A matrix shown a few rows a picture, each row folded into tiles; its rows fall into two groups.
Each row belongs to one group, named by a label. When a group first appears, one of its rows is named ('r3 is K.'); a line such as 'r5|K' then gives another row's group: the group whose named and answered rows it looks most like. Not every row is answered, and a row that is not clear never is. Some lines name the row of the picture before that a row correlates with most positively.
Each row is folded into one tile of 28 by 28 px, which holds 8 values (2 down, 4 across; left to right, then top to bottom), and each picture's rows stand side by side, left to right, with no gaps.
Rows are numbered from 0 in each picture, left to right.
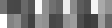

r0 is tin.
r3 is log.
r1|log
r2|log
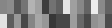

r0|tin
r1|tin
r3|log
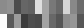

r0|tin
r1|log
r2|log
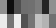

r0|tin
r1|tin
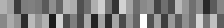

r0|tin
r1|tin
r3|log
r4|log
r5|tin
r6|log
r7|tin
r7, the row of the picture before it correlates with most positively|0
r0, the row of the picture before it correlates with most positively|1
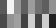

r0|log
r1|tin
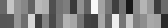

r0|log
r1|log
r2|tin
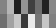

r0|tin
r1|tin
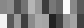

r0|tin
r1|tin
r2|log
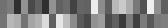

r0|tin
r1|tin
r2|tin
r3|log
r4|log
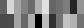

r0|log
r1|log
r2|tin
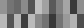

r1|log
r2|tin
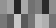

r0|tin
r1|tin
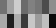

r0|log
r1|tin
